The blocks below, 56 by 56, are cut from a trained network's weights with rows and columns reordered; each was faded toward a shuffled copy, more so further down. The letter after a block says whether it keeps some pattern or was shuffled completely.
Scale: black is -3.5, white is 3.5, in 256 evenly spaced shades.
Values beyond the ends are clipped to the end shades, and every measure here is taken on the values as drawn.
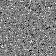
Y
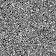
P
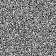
P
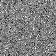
Y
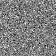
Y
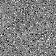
Y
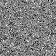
Y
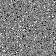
P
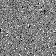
P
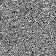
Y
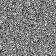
P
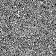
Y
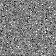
P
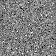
P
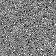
P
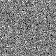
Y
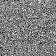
P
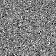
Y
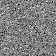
P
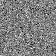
Y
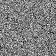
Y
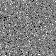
P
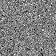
P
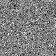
P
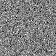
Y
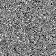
Y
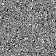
Y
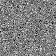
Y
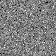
P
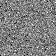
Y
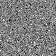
P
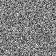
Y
